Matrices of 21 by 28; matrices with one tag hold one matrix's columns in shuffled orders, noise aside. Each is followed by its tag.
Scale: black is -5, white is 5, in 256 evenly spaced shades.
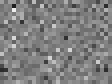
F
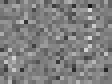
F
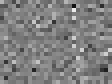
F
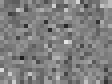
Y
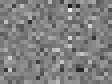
F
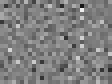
F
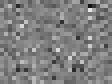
F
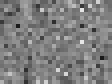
Y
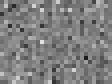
Y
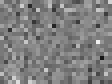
Y
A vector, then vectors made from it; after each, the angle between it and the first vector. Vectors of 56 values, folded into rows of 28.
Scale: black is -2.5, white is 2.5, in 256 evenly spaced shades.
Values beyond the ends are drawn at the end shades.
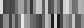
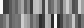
nearly parallel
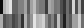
partly opposed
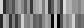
nearly parallel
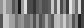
orthogonal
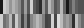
nearly opposite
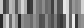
partly aligned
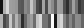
nearly opposite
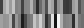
nearly opposite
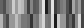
partly opposed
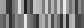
partly aligned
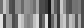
orthogonal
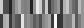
nearly parallel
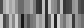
nearly opposite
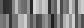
partly aligned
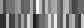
partly aligned
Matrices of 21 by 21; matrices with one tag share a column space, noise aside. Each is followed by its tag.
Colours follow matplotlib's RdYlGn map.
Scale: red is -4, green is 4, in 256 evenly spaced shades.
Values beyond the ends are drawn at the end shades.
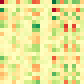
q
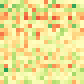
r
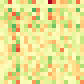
q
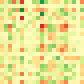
q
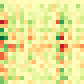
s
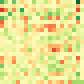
q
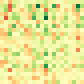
r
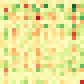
r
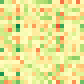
q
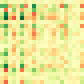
r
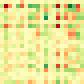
r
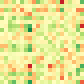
q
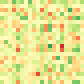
q
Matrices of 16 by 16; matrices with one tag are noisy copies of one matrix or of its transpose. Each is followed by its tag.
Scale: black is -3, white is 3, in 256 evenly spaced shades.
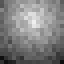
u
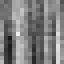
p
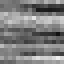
p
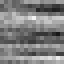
p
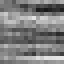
p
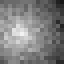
u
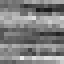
p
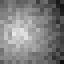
u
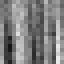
p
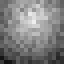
u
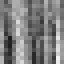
p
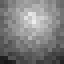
u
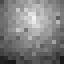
u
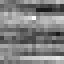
p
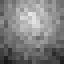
u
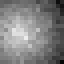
u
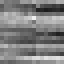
p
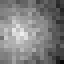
u
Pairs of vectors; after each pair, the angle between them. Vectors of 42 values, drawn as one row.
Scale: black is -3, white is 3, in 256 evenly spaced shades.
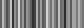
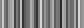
orthogonal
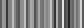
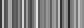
orthogonal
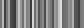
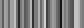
nearly opposite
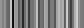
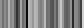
orthogonal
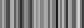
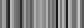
nearly parallel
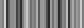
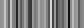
partly aligned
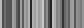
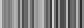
partly aligned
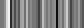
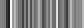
nearly opposite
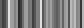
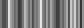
nearly parallel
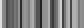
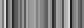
partly aligned
